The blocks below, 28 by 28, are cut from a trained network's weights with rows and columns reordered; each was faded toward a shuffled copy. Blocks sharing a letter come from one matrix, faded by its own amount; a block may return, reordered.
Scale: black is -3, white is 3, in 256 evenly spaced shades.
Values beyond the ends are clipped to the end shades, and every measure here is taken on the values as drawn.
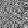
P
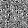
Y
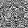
P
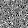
Y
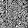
Y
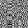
P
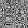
P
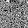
Y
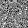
Y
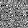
P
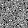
Y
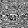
P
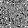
Y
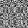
P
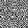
P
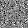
Y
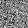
Y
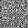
P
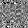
P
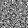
Y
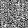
Y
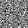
Y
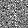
Y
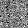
Y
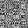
P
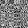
P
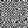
P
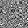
P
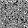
Y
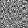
P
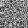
P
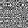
P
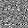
P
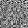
P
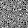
Y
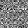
P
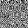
P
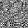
P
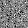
Y
